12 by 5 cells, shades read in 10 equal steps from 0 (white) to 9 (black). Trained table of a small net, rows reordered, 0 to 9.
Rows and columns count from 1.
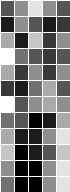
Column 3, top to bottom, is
1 6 2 6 4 5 4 9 8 8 9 9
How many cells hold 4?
12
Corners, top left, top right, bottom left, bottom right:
6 6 5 1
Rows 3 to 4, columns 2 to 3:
8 2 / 5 6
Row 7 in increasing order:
0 3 4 4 6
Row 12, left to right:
5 9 9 4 1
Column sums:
46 83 71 65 45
